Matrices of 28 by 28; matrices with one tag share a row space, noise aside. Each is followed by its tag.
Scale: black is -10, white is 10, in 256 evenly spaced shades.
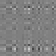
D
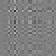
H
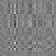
H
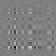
H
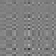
D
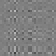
H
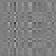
H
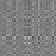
D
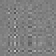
H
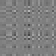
D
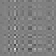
H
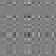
D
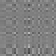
D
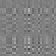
D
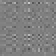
D
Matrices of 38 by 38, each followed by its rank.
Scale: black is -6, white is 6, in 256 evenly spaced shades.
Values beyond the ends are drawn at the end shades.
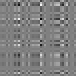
one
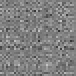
five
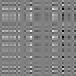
one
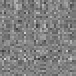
five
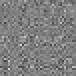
five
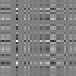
one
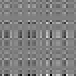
one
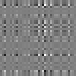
one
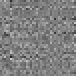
five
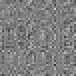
five
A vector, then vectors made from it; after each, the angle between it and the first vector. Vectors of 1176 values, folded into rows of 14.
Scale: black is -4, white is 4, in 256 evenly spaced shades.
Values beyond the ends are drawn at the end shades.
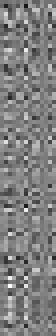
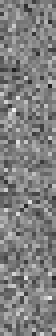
partly aligned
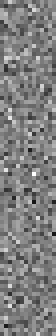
partly aligned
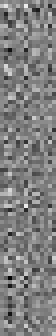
nearly opposite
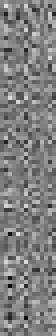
nearly opposite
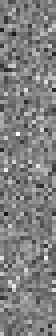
orthogonal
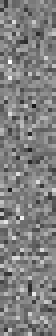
orthogonal
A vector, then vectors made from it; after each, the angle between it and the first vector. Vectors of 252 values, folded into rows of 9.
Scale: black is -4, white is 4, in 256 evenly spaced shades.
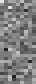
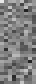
nearly parallel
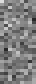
nearly parallel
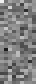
nearly parallel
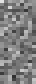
nearly parallel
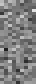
partly aligned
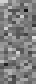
partly aligned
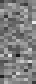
partly opposed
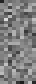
partly opposed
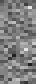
partly opposed
